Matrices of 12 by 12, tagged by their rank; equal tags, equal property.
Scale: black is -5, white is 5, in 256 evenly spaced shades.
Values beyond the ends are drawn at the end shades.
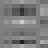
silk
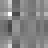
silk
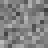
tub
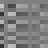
silk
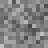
tub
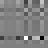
silk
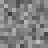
tub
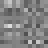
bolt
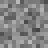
tub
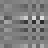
silk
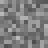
tub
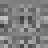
bolt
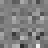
bolt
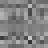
bolt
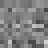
bolt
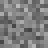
tub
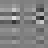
silk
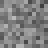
tub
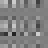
silk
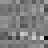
bolt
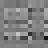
bolt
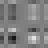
silk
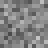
tub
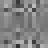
bolt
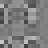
bolt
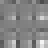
silk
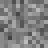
tub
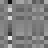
silk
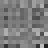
bolt
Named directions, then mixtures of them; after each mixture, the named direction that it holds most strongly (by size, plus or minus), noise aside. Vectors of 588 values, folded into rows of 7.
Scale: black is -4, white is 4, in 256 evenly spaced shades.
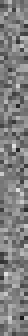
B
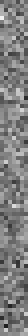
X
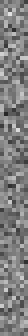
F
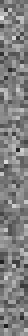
X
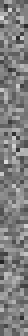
B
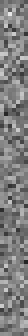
F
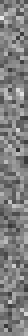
X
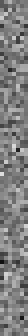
B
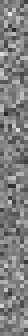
F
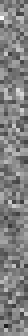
X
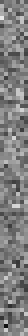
X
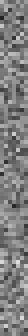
X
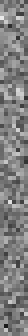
X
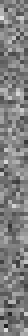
X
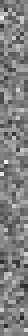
X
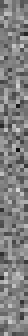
B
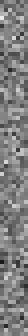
X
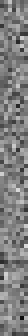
B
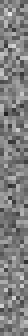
F
